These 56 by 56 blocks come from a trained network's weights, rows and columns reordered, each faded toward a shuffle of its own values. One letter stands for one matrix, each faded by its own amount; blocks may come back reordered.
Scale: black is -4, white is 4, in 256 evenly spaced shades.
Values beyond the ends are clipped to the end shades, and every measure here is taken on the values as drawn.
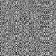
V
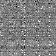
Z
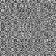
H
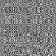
H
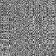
V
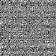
Z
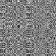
H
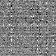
Z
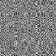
V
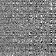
Z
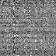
Z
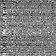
Z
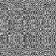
H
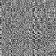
V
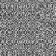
H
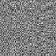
V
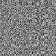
V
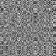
H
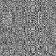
V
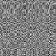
H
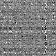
Z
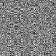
V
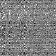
Z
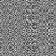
H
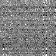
Z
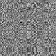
H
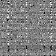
Z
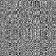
V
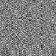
V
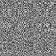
H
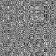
V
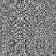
V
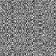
V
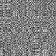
H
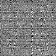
Z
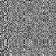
V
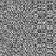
H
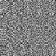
H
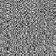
V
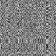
V
